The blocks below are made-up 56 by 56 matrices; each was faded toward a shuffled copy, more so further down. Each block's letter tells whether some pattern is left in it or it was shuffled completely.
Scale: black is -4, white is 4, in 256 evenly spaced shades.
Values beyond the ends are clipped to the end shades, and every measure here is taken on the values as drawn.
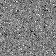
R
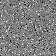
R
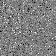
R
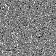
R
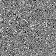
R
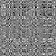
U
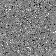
R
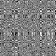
U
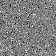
R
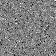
R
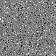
R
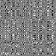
U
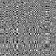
U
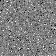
R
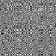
U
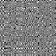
U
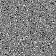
R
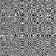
U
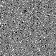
R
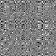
U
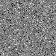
R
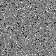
R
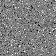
R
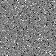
R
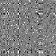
U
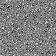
R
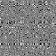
U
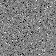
R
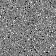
R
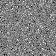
R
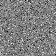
R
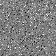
R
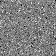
R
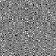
U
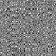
U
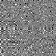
U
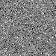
R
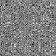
U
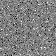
R
